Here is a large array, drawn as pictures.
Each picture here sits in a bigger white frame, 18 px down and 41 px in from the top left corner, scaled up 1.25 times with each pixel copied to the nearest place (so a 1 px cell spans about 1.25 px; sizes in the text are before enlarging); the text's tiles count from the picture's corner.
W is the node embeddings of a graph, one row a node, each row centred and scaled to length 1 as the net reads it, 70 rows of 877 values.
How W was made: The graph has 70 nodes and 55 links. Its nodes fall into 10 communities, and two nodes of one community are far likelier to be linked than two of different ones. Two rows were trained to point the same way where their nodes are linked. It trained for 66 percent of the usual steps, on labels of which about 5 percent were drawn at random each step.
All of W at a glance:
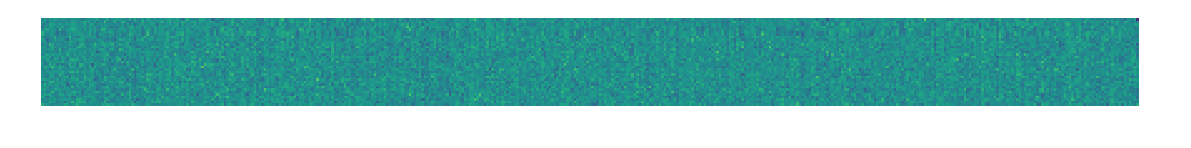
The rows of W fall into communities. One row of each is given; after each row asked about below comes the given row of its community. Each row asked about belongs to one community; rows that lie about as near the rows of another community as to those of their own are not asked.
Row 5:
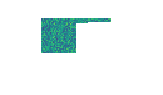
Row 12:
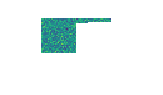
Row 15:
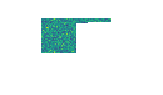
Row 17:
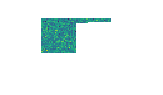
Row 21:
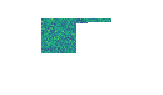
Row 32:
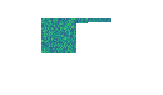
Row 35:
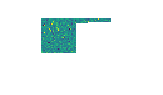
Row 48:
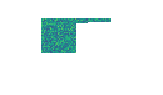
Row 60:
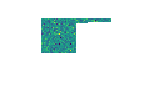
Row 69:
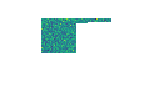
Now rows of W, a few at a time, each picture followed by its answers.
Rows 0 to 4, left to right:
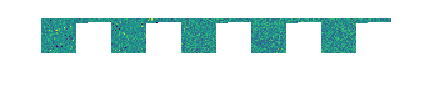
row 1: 32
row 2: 35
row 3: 32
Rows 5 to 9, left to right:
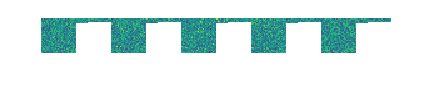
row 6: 60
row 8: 69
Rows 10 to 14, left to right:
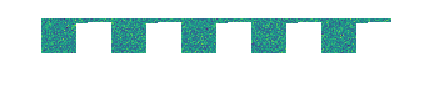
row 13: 12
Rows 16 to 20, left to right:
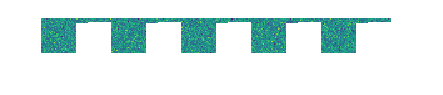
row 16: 12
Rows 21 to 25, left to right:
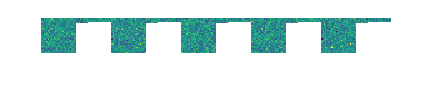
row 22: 12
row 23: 60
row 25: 60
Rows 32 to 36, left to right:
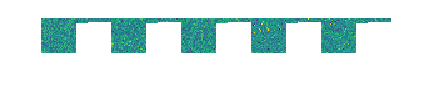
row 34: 5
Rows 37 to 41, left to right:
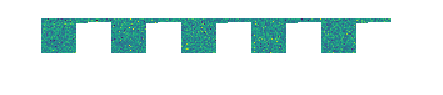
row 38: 32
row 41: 32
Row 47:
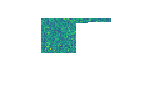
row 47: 35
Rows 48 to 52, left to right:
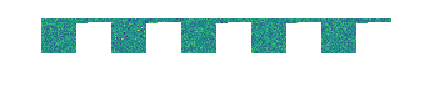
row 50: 21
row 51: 17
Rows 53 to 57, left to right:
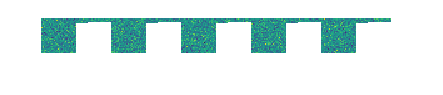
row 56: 15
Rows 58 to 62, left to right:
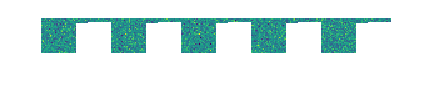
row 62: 12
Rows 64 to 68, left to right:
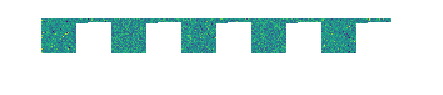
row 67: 60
